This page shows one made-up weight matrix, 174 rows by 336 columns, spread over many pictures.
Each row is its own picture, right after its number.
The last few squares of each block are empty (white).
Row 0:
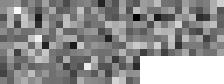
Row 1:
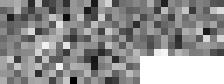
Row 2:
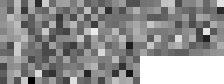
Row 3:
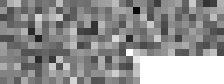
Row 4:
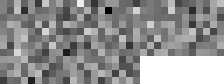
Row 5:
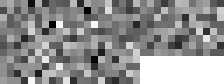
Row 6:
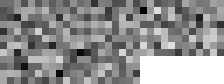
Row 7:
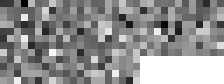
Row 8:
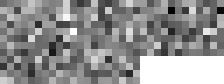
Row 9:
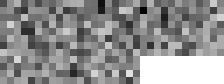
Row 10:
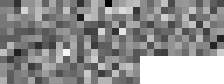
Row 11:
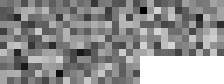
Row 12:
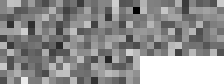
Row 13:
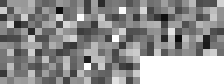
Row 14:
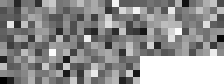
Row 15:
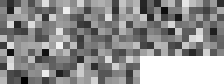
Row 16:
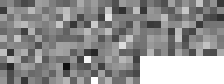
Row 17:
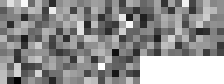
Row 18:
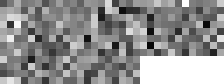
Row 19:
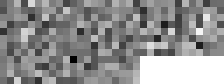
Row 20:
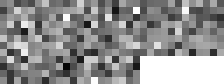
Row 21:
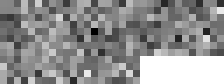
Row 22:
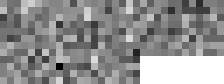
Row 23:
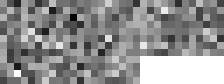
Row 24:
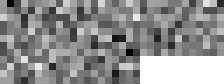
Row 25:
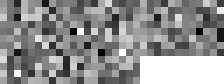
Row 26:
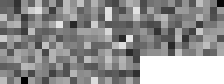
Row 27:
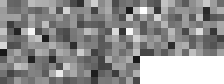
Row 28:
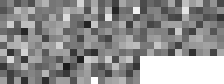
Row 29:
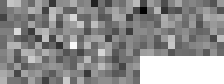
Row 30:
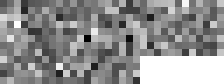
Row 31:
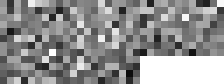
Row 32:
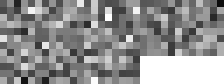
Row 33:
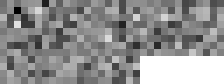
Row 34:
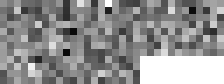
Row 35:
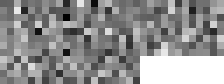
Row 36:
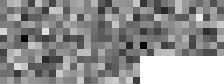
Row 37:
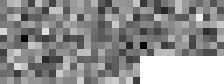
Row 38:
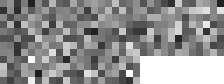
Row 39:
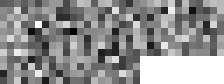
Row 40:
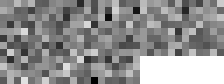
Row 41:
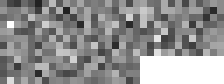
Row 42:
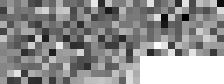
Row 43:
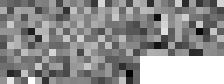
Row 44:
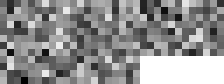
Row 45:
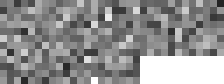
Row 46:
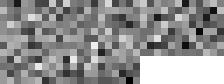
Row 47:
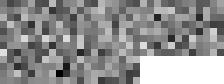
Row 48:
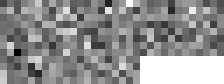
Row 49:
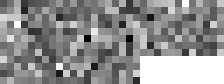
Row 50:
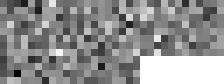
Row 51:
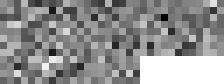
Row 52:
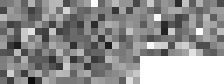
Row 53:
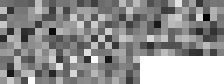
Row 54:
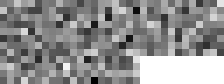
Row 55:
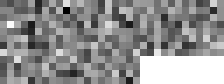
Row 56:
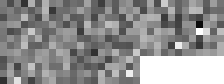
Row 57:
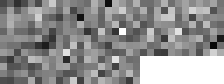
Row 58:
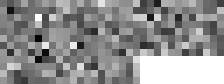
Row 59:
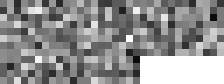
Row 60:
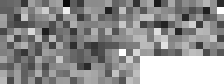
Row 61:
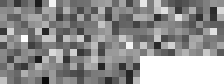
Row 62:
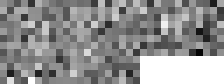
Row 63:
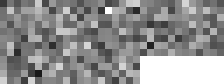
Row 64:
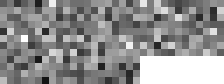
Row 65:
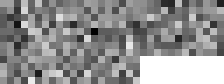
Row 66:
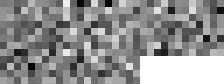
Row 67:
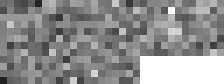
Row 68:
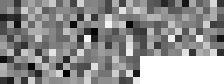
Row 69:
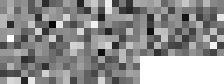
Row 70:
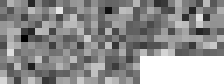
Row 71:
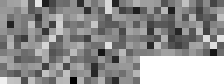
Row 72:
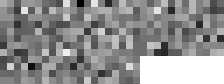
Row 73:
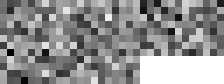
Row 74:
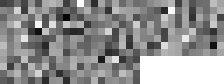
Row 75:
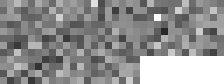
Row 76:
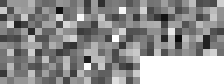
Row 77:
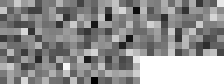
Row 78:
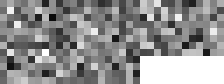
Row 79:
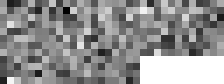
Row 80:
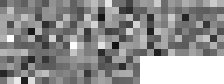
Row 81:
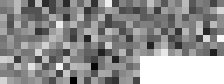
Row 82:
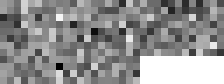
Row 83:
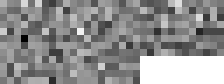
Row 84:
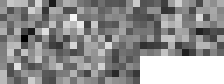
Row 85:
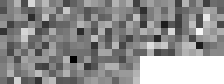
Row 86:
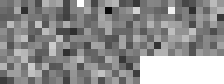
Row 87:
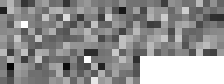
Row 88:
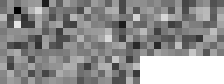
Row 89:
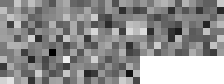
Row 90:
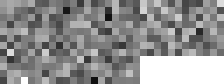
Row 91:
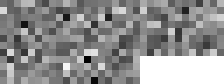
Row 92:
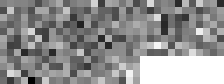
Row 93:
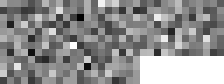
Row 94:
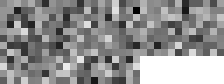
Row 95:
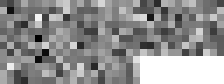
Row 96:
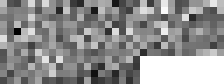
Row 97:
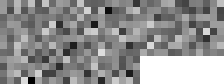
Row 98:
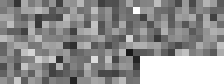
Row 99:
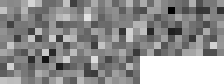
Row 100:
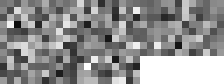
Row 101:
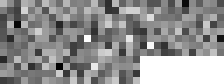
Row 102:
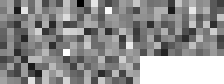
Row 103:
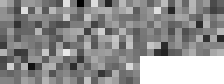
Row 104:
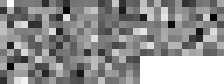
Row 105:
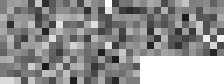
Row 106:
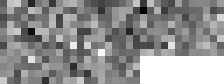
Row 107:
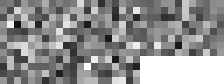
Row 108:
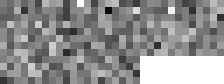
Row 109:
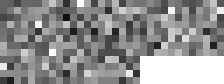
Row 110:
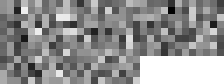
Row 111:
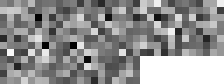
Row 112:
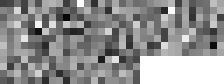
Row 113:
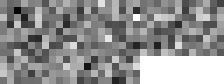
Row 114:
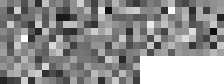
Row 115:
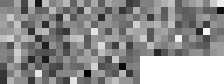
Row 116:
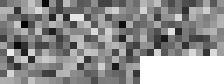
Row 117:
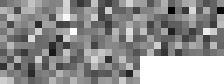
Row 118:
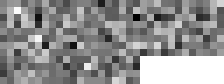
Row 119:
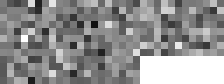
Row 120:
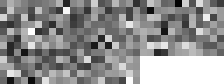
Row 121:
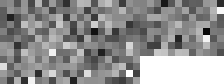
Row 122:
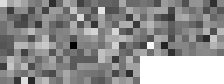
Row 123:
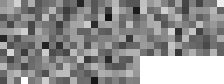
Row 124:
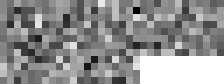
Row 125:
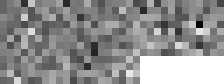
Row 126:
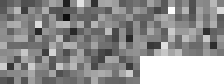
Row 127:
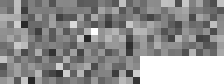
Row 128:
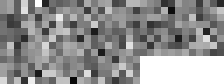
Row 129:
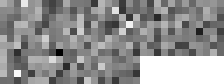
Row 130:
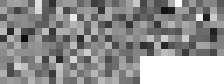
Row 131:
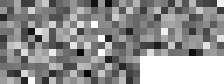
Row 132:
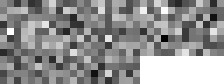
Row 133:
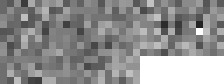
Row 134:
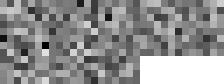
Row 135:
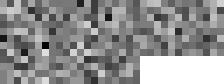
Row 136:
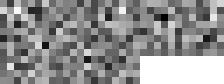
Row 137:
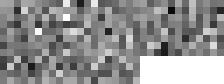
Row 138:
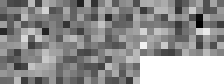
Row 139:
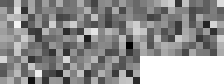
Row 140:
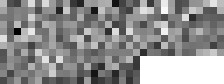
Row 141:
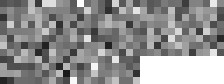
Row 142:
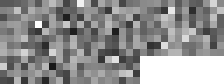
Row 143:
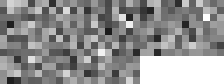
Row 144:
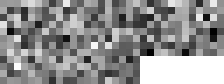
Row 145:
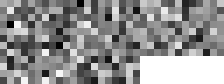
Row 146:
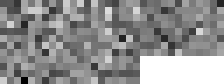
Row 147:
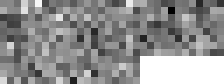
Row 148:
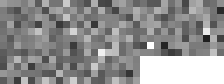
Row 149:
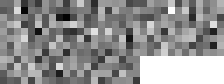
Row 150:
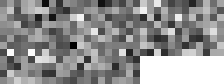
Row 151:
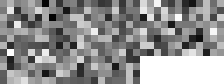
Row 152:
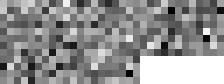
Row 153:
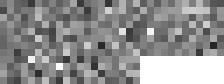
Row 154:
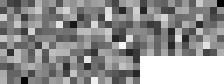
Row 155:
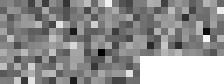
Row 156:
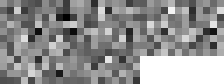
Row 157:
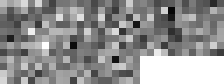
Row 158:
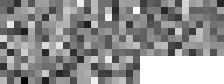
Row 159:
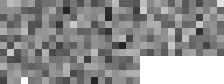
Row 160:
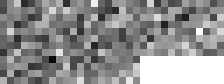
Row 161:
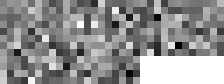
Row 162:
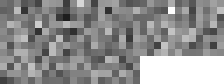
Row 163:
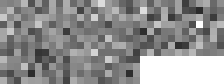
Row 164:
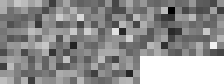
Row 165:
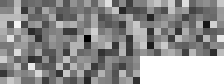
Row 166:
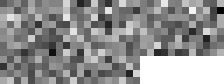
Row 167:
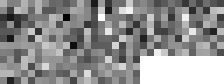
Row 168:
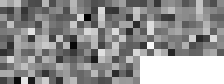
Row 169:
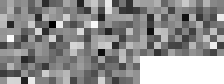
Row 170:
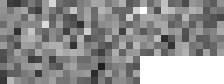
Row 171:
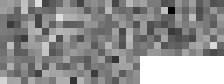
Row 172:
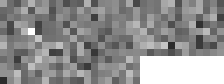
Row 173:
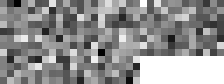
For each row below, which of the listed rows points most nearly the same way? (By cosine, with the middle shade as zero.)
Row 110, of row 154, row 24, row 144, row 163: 154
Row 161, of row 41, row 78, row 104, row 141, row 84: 84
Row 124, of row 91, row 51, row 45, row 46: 91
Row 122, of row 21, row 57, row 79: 79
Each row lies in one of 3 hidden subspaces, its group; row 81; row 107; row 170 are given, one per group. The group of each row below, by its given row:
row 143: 170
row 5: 81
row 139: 81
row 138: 170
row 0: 107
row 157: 81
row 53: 170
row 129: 170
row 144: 170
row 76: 107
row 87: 107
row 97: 81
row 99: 81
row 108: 81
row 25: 170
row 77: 107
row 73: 107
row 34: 81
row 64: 170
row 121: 81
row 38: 81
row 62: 170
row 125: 170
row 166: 81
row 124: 107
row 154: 107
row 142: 81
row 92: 170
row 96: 170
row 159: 107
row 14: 81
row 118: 107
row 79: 170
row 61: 170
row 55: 170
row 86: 81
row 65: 81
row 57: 81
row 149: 81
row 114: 81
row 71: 81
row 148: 81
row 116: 107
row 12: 107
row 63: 81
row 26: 107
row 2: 81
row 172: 170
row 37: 170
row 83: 170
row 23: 170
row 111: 107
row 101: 81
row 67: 81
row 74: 81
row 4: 81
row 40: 107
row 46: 170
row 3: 107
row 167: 81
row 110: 81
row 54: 107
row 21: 81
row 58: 107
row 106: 170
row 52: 170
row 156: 81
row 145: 107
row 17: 170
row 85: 170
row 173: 170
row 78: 107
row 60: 170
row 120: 170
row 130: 170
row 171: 81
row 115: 81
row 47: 170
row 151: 107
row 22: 81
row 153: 81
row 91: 107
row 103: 81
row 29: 170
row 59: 107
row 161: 170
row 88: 107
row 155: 81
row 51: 170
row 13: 107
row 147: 81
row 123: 107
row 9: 170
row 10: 81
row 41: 170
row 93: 107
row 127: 81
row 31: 170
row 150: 107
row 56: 170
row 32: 107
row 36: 170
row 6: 170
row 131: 170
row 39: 81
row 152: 81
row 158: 107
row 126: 81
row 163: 170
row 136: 107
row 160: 170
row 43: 170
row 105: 81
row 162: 81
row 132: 170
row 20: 107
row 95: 107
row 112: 81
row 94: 107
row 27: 170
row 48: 81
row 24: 107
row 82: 81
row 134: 107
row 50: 170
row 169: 81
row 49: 81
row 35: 81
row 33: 107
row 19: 170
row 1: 81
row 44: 107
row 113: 107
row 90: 107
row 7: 170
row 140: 170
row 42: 170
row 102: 81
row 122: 81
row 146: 107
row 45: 107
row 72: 81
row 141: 81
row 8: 81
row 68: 81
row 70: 170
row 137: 81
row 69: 81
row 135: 107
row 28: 107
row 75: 170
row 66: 81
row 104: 107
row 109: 81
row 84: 170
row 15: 107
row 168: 81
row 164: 81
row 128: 81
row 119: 170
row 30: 81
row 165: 81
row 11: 170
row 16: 107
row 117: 81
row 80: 81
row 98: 107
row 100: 107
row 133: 170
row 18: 81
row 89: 81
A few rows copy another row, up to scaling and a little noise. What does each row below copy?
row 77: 54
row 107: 100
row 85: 19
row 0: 118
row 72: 103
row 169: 69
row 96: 140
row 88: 33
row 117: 8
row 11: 6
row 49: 30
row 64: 61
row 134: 135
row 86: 108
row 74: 112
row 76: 13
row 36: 37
